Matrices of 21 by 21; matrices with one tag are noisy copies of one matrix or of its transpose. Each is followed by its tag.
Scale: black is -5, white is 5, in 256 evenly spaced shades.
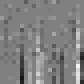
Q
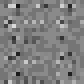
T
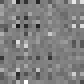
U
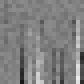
Q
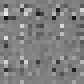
T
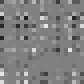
U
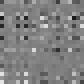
U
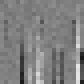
Q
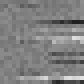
Q
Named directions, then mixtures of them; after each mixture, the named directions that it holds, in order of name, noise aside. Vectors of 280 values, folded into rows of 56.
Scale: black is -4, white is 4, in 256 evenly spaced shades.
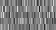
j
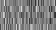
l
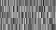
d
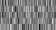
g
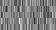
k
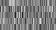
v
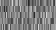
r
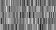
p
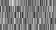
r, v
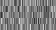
k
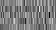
d, j, v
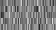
g, j, k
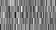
g, l, v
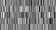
d, j, l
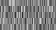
v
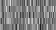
p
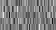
g, j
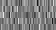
g, j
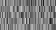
d, l
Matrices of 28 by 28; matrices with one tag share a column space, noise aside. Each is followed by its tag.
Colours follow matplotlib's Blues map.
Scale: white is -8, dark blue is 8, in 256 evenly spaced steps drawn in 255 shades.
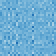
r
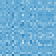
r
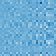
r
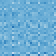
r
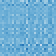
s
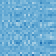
r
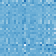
s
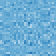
r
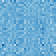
s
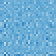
r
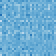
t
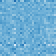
s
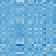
s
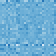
s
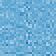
r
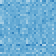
s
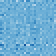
s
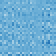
r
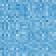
t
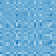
r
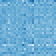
s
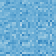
r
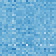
s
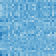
t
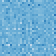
s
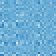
r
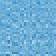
r
